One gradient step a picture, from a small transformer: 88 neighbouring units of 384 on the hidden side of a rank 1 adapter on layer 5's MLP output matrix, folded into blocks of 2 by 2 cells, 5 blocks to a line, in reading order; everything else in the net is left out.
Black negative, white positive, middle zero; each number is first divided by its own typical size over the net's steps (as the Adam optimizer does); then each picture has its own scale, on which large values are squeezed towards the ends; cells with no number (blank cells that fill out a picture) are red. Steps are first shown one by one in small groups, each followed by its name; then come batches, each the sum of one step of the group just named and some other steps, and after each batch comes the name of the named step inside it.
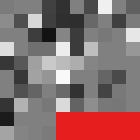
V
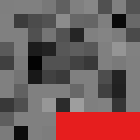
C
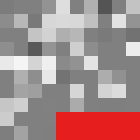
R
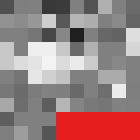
R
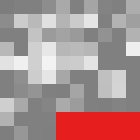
R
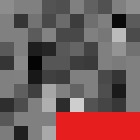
C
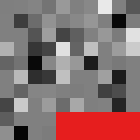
C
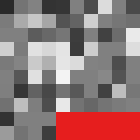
V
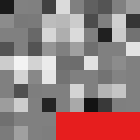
R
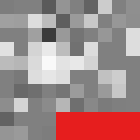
V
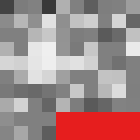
R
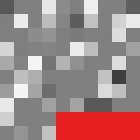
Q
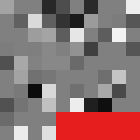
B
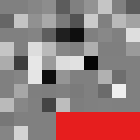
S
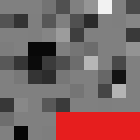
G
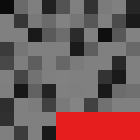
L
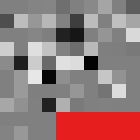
S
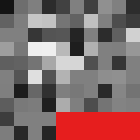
L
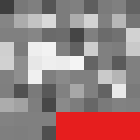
L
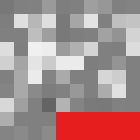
Q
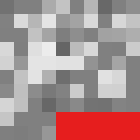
Q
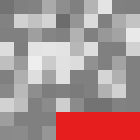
Q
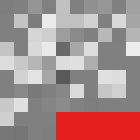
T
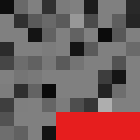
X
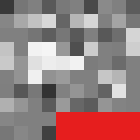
X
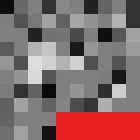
X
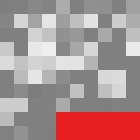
T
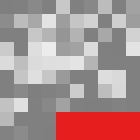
T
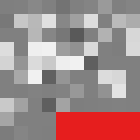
T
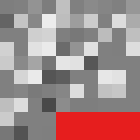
T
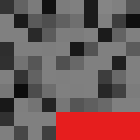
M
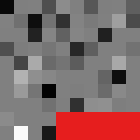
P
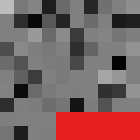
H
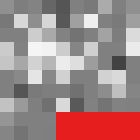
H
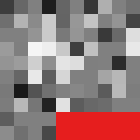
M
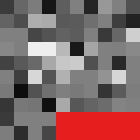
M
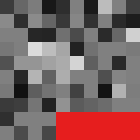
M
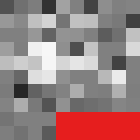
M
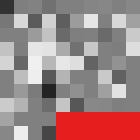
P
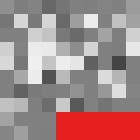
H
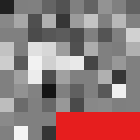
P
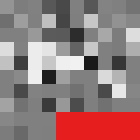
H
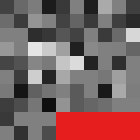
M
